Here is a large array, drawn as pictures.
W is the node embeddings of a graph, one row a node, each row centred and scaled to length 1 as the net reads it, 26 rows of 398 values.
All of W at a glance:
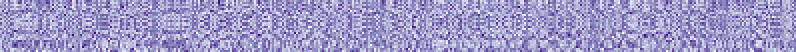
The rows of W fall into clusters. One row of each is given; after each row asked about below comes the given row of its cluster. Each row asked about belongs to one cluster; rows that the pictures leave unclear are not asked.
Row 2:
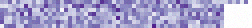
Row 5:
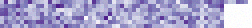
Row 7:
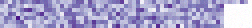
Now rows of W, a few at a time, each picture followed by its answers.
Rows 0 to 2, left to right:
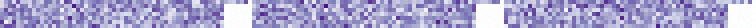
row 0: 2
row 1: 7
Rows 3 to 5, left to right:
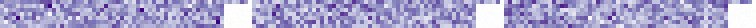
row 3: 7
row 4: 2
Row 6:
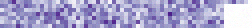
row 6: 5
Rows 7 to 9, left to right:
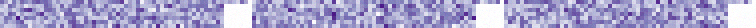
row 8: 2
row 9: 7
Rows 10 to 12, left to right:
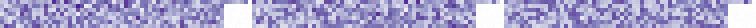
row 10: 2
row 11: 7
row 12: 7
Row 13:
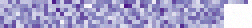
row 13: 2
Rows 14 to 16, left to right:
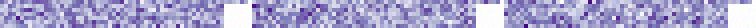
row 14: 7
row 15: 5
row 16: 5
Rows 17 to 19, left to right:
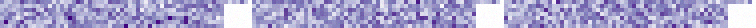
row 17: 7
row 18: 7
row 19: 2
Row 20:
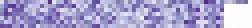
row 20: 5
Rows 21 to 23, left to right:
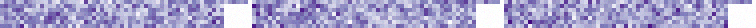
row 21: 5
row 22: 5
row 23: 5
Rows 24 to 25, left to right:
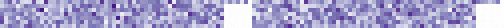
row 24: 2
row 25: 2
